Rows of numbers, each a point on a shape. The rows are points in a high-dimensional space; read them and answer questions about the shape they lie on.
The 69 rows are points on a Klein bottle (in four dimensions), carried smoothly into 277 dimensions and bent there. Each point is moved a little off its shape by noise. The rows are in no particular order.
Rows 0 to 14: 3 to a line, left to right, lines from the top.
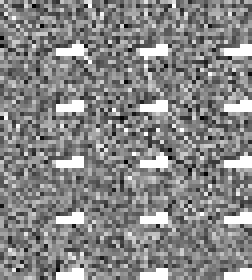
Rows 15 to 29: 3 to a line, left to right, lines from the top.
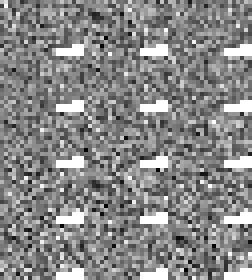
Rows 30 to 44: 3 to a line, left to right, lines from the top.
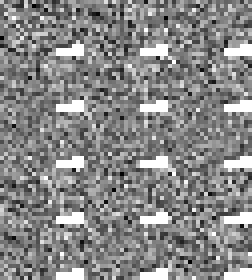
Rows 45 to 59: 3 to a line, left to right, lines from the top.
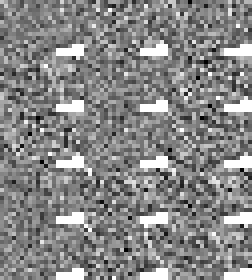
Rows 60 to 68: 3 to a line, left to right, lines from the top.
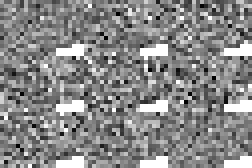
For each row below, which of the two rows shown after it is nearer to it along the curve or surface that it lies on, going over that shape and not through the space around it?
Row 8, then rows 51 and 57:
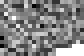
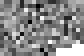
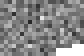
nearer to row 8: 57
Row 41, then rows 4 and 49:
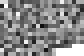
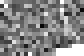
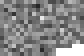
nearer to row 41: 4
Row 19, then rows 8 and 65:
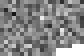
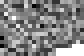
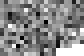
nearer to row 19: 8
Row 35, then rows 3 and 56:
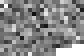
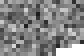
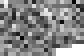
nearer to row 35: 3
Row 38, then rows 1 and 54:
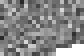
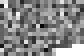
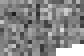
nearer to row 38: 1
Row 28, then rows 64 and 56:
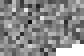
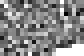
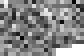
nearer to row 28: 64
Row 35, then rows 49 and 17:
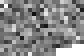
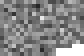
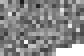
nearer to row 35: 17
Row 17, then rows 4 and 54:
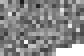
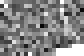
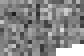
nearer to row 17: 4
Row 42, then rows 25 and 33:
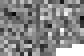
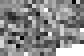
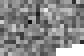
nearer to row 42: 33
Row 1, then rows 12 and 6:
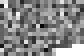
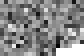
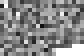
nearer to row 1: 6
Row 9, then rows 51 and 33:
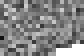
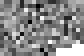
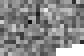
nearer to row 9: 51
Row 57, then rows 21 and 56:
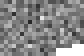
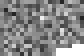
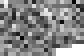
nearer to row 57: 21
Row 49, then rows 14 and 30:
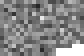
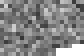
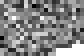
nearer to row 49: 30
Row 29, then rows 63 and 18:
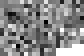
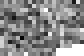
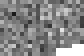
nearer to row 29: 63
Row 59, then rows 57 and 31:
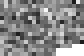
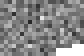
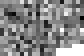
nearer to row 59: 31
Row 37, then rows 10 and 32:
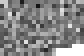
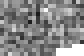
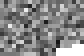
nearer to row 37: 10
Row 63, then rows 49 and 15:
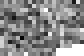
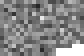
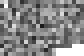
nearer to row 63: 15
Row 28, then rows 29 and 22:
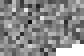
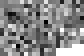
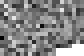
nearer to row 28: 22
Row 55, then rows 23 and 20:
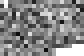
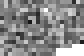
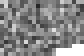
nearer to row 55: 23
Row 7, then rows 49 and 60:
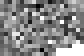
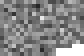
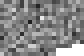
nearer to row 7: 60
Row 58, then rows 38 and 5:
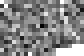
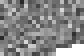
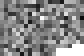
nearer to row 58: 38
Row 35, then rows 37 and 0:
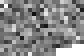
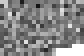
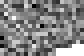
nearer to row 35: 37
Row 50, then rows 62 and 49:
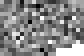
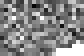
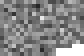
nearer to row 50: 62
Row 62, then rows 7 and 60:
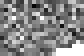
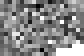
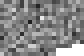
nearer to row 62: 7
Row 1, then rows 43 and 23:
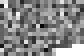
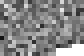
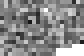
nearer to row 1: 23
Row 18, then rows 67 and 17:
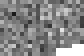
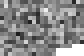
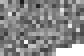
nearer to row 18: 67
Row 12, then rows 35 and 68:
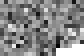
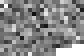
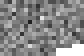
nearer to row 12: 35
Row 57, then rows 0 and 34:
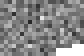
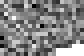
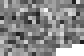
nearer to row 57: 0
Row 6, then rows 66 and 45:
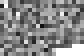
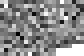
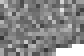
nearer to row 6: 66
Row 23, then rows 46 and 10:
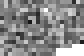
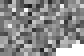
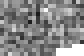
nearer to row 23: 10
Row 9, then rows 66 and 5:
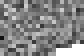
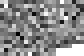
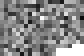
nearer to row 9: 5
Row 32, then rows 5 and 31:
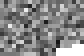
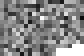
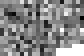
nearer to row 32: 31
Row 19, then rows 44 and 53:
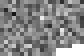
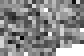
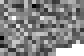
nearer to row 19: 53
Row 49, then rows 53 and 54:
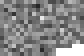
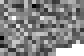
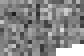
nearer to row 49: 53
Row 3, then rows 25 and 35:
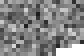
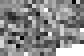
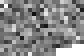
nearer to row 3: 35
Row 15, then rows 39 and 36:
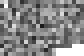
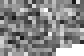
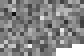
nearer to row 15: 39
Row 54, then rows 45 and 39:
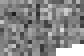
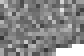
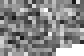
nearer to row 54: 39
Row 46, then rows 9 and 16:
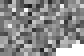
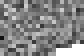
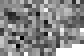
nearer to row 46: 9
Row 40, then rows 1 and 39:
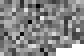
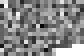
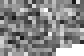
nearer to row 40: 1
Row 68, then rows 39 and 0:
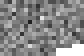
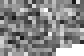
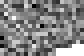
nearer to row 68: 0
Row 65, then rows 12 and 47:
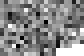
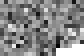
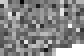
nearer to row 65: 12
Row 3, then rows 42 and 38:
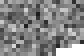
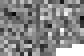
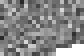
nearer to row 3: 42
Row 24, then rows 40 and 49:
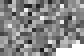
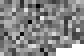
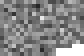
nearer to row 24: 40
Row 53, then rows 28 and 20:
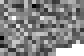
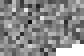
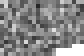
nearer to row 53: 28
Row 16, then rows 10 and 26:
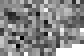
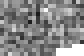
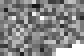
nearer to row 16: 10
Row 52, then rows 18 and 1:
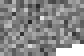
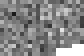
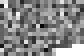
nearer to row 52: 18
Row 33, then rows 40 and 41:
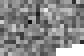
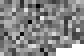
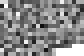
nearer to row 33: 41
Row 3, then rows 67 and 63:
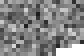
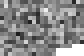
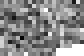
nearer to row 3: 67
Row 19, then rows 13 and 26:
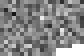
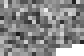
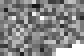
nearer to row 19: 26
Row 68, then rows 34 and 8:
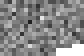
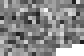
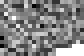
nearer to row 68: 8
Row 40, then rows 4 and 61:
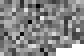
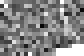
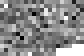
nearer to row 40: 4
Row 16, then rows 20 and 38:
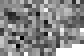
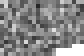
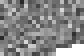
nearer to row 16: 20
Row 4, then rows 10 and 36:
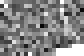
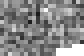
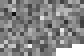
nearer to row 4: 10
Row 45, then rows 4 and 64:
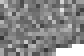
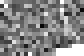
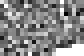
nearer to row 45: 4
